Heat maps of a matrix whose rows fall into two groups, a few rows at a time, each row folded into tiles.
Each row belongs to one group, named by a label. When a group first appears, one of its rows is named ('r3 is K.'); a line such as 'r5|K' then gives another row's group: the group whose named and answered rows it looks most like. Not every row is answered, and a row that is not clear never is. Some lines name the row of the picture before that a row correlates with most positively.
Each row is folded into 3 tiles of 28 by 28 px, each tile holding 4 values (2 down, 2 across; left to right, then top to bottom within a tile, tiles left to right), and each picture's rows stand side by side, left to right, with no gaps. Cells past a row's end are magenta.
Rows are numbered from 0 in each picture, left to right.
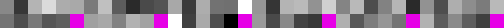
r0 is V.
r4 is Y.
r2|V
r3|V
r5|V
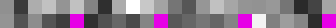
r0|V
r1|V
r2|V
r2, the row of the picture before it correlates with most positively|0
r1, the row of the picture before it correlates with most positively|0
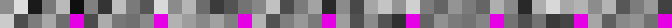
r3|Y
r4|V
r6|V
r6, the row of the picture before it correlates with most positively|0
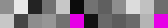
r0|Y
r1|V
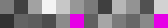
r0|V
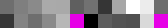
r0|V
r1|V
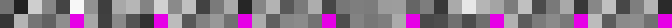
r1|V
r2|Y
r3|Y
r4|V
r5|V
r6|Y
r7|Y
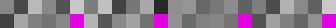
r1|Y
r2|Y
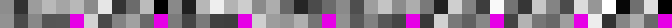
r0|V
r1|Y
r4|V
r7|Y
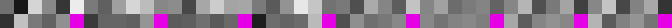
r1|V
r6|Y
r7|Y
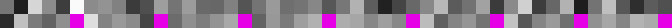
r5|Y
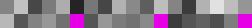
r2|V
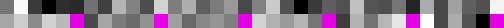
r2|Y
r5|V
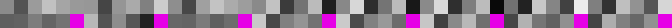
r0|V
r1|V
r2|V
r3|Y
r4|Y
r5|Y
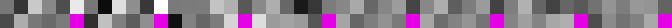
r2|V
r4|Y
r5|Y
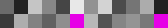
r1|Y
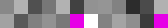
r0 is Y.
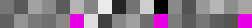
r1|Y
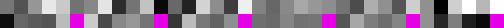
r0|V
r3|V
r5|V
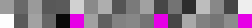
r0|V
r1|Y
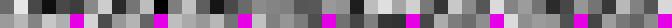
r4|V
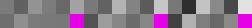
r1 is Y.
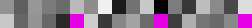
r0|V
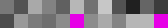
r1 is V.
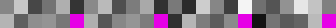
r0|Y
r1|Y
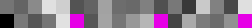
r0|V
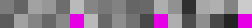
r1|V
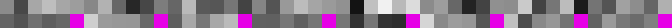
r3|V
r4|V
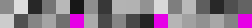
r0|Y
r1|V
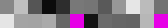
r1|V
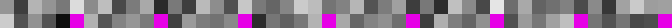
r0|V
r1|Y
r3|V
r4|Y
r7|V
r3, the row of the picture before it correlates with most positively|1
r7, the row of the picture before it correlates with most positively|1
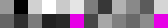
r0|V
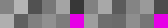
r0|Y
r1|Y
